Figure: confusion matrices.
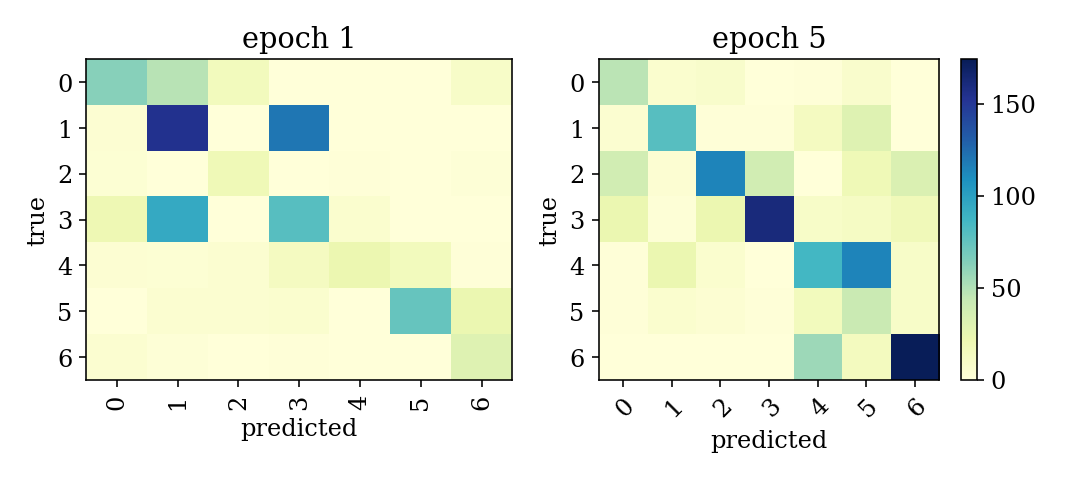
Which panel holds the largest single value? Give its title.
epoch 5
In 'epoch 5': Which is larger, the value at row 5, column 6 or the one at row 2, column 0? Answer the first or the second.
the second
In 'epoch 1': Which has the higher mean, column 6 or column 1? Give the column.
1
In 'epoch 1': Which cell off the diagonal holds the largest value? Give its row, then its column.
1, 3
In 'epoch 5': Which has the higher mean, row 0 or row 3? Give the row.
3
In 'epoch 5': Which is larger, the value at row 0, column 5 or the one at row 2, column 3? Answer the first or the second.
the second
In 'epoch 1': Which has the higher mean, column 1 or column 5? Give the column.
1
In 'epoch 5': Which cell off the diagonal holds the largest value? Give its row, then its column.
4, 5
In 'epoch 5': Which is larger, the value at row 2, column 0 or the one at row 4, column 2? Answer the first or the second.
the first
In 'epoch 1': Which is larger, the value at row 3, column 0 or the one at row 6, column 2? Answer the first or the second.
the first
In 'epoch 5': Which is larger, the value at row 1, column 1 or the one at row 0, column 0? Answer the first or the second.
the first
